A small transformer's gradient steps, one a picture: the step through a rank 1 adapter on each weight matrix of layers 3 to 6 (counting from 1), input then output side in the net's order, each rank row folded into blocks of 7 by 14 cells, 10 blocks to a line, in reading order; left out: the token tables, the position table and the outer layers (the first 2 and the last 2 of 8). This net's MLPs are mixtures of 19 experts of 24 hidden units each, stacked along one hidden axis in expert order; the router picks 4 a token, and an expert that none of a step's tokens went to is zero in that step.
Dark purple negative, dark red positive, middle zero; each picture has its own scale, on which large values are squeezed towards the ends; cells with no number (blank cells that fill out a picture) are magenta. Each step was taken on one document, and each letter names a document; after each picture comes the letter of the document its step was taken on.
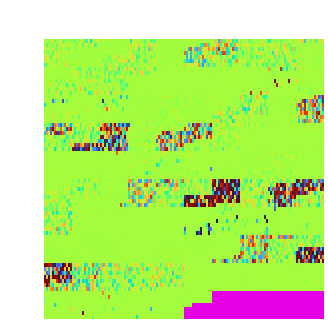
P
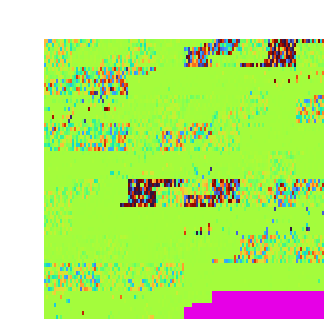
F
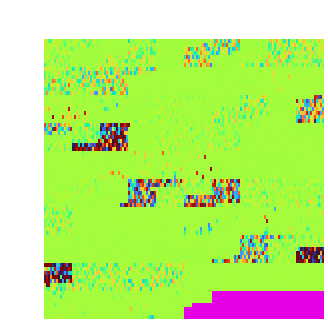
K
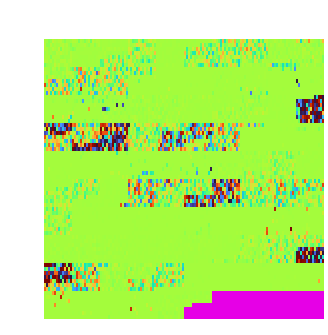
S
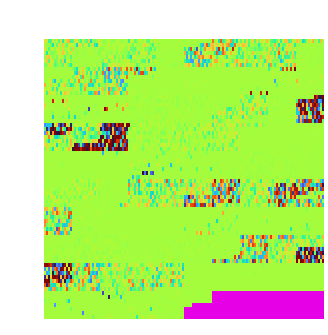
P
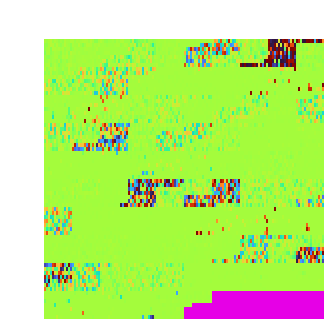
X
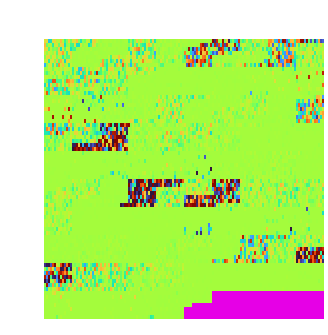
K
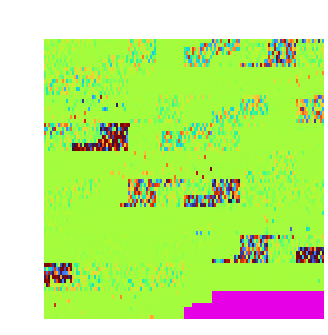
F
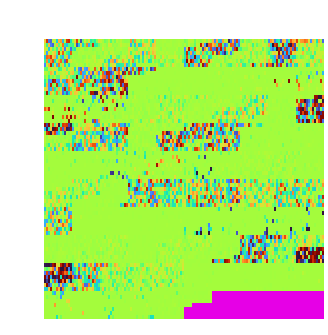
F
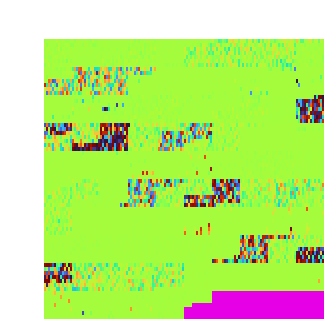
S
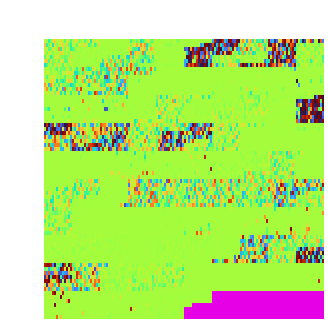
S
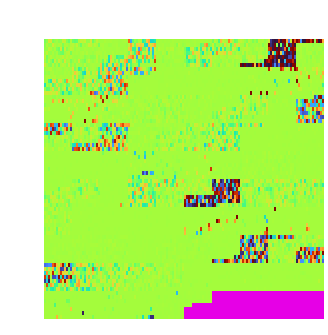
X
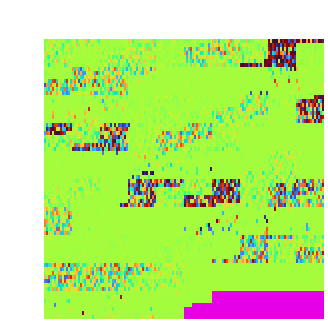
P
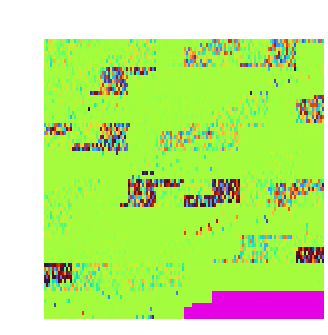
P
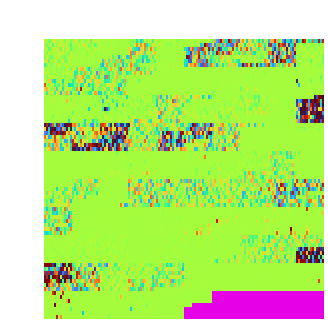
S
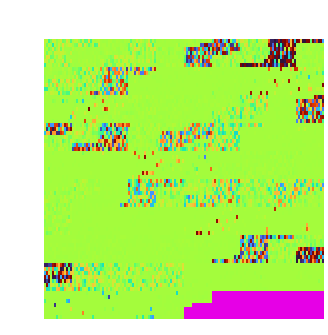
X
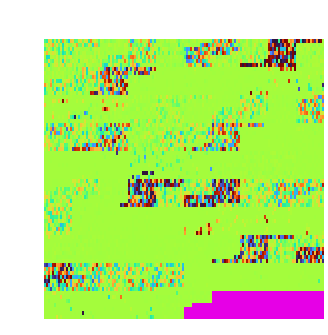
P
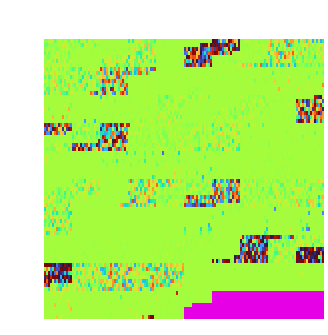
K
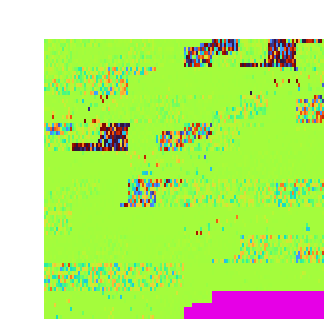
X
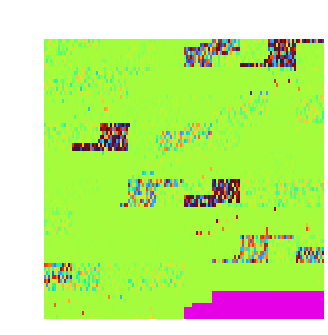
X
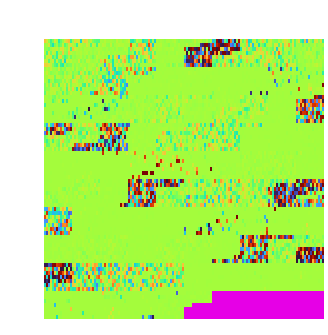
P
